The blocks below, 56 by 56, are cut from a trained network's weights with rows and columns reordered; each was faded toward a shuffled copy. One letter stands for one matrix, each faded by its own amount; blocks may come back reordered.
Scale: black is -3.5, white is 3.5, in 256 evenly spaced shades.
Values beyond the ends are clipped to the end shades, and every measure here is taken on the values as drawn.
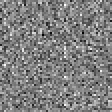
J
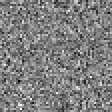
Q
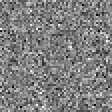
Q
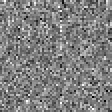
J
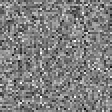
Q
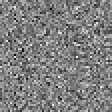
J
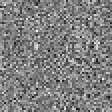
J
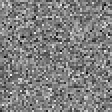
Q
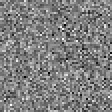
Q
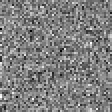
Q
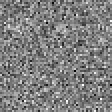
Q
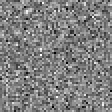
Q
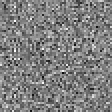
J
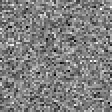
Q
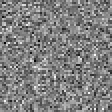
J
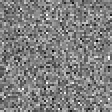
J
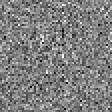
J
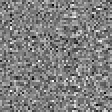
J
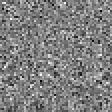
J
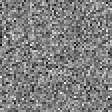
Q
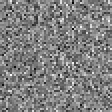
Q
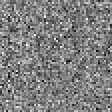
Q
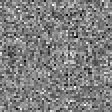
Q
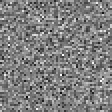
Q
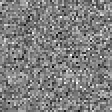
Q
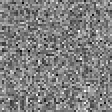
Q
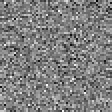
Q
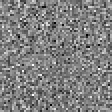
Q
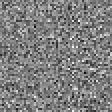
J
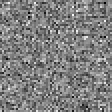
J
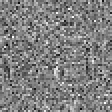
Q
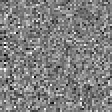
J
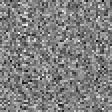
J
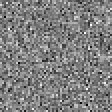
Q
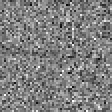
Q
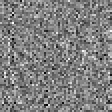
J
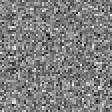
J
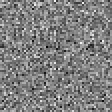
J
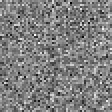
Q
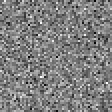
Q
